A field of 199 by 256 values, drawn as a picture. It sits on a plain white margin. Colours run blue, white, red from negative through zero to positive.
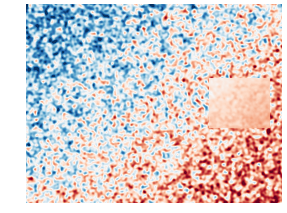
Odd rows or columns: none. Grain: blotchy. Calmest part: middle right. Stripes: none. Slope: up to the bottom right. Odd patch: calmer, in the middle right. Ninth with the lowest average: top left.
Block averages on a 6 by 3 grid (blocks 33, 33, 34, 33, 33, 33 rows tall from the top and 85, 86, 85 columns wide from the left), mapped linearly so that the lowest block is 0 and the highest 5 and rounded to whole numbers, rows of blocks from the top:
012 | 023 | 124 | 134 | 235 | 345
